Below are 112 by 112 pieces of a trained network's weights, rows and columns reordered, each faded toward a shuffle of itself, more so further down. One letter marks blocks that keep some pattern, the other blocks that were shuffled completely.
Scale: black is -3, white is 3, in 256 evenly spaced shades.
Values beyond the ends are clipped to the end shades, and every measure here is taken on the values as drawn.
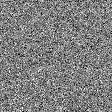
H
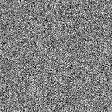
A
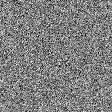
H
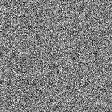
A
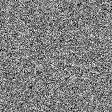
H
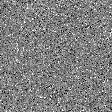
H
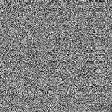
A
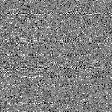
A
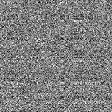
A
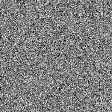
A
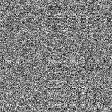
A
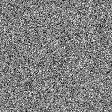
A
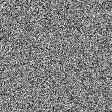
H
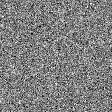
H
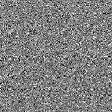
A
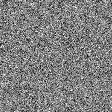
H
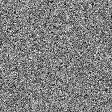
H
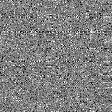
A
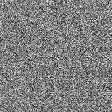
A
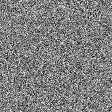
H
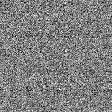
A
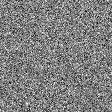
H
